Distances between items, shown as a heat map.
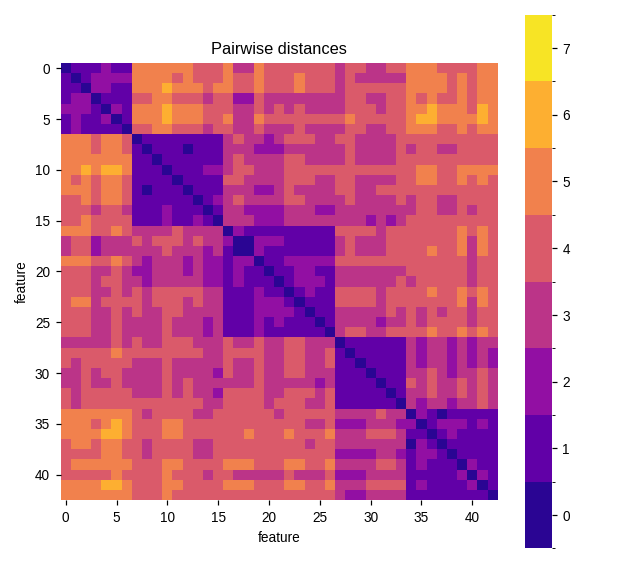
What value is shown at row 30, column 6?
3
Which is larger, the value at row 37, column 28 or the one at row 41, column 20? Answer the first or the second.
the second
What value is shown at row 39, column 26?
5
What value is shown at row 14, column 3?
3
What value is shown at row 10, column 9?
1
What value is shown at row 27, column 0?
3
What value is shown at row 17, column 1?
4
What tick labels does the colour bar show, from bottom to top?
0, 1, 2, 3, 4, 5, 6, 7
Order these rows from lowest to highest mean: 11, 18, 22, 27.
27, 18, 22, 11
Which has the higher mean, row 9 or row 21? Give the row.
9
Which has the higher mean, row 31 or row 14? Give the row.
31
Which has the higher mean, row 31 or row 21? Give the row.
31
